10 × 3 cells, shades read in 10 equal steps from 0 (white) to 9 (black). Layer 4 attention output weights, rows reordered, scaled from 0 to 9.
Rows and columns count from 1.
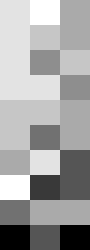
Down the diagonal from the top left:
1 2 2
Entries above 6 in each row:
0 0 0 0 0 0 0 1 0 2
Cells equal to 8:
0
